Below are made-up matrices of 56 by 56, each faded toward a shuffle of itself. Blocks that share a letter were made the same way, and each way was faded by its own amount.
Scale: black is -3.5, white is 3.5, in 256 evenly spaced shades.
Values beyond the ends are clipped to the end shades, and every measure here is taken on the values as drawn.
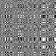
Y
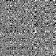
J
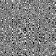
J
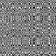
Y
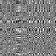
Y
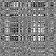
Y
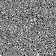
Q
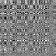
Y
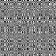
Y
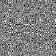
J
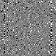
J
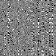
J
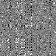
J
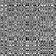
Y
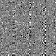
J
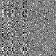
J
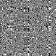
J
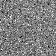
Q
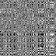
Y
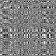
Y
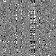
J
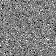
Q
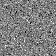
Q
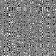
J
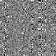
J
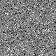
Q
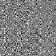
J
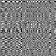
Y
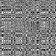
Y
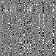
J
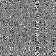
J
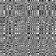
Y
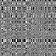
Y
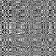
Y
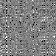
J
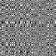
Y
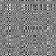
Y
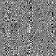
J
